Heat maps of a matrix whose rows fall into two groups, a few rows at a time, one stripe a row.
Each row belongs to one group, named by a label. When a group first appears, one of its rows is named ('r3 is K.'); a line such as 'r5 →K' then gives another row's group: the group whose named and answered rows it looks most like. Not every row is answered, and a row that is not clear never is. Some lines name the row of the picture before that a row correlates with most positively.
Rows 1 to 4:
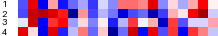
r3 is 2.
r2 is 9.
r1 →2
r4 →2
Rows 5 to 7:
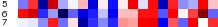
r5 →2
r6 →2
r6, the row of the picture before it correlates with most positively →1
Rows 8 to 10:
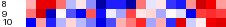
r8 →9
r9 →2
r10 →2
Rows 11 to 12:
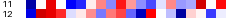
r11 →9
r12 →9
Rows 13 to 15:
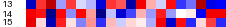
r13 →9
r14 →2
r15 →2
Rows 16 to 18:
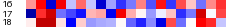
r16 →2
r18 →9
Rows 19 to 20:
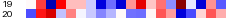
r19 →2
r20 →9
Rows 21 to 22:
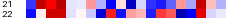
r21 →9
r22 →9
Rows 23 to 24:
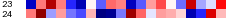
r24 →2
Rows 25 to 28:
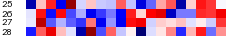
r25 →9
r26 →2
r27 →2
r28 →9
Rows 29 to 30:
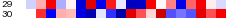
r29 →9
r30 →2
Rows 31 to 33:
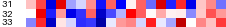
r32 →2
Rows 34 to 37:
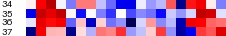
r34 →9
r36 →9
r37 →9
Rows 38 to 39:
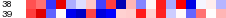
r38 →2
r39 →2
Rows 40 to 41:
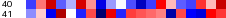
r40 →9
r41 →2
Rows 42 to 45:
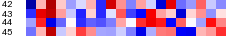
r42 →9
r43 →9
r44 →2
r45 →9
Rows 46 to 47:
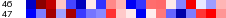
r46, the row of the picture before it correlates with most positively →43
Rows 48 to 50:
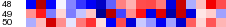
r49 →2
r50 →9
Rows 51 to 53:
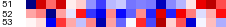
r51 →9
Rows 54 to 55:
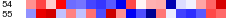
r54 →2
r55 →9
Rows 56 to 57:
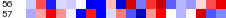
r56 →2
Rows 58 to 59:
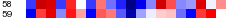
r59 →9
